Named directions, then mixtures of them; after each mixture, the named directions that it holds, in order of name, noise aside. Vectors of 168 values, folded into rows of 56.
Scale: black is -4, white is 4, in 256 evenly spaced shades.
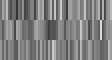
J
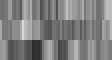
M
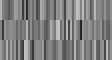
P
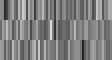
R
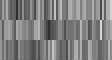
J, M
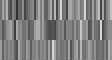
J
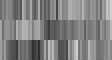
J, M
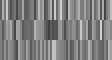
J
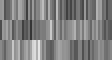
M, R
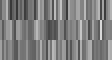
J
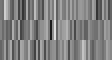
R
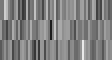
R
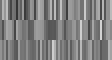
J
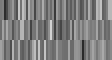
R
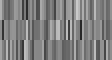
P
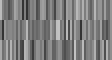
P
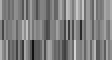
M, P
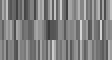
J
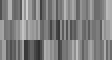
M, P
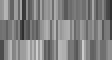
M, R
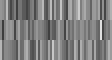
J, P
